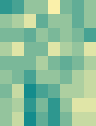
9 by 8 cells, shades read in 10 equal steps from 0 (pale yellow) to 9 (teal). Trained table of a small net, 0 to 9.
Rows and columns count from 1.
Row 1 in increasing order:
0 4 4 4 5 6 7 8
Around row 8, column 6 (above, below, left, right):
3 5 8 1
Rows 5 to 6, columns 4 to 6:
3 5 6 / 4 4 5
